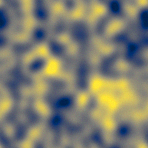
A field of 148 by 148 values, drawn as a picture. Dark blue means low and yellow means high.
Lone odd cells: none. Average level on the scale: 50%. Mirror symmetry: none. Ninth with the highest average: bottom right. Grain: smooth. Slope: none.
